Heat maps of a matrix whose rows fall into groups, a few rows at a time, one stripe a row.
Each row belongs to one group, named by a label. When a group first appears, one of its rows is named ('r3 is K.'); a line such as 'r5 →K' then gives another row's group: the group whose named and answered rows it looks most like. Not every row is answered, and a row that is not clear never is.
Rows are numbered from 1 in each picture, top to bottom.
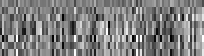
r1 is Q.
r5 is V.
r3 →V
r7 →V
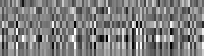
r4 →Q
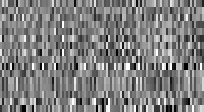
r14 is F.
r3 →V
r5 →F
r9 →Q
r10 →F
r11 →V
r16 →V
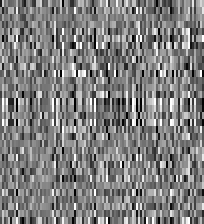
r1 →V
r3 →V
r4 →F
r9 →Q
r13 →Q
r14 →V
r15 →Q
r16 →Q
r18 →Q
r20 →V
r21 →F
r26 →F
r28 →Q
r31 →Q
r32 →V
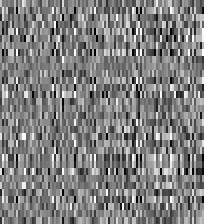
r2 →Q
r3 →V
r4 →F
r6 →V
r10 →Q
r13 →Q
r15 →V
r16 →V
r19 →F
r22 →F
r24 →Q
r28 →V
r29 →Q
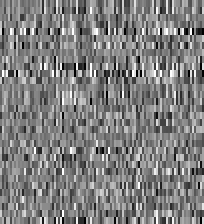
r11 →Q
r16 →Q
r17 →V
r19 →V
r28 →V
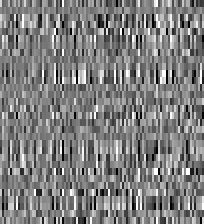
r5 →F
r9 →F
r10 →F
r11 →F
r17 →Q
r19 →V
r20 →Q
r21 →V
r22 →V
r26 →F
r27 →F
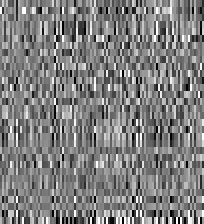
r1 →Q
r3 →Q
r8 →F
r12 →Q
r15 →F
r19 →V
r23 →V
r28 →Q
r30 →Q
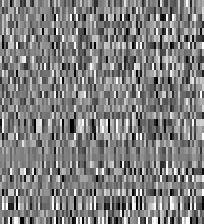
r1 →V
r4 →Q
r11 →Q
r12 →V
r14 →F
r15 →V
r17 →Q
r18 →V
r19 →V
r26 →V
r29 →Q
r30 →Q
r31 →F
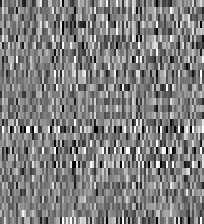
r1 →V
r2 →Q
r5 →V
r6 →Q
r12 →F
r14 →V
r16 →V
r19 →V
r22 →F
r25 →V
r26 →F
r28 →V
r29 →F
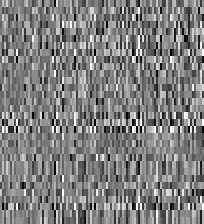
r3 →Q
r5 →V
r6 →F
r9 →Q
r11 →F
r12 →F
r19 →Q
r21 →Q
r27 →V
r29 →F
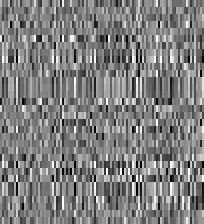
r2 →F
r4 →V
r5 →Q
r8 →Q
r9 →Q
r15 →V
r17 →F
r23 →V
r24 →Q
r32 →V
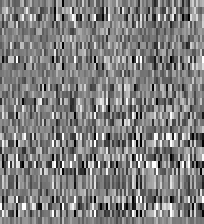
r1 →V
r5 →V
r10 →V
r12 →V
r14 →F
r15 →V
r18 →F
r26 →Q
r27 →Q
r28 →F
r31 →Q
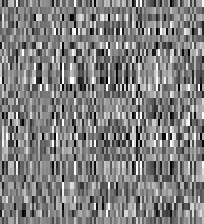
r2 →Q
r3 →V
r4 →Q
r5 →F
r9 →Q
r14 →Q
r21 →Q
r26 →V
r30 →V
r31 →V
